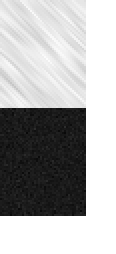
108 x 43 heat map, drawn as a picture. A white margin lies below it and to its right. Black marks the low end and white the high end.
The table splits into 2 rows of 1 panel. Panel 1,1: very high, slanting down to the right, faint in contrast. Panel 2,1: very low, fine-grained, faint in contrast.
